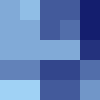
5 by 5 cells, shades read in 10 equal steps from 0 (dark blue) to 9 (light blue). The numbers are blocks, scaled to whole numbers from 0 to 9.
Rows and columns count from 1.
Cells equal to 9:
2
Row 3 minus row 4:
2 2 5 5 -3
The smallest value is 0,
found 2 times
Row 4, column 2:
5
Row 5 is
9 9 3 3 6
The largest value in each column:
9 9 7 7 6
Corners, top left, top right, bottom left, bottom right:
7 0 9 6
